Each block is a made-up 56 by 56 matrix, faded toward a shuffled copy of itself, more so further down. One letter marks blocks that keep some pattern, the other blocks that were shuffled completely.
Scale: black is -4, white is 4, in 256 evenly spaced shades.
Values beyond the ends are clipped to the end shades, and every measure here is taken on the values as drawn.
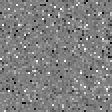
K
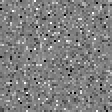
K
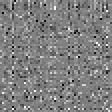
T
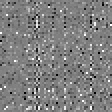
T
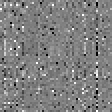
T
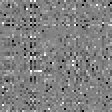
T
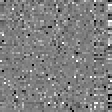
T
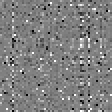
T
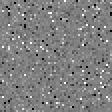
K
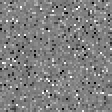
K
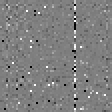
T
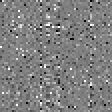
T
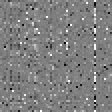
T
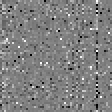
T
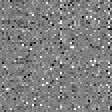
T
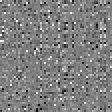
T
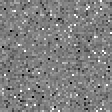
K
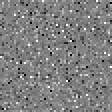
K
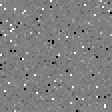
K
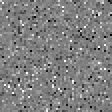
K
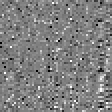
T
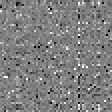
T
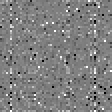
T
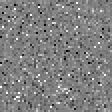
K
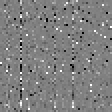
T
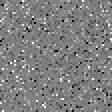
K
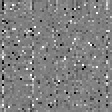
T
